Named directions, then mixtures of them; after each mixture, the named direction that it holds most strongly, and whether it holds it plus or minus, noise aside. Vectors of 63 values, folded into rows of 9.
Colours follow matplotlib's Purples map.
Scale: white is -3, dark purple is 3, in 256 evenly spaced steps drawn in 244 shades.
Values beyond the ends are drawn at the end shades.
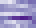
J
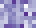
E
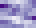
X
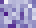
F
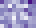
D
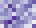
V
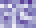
D, plus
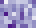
F, plus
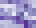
X, minus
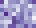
F, plus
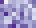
F, plus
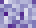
F, plus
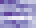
J, minus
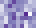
E, plus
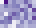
F, minus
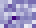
V, plus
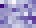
E, minus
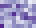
D, minus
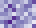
V, plus
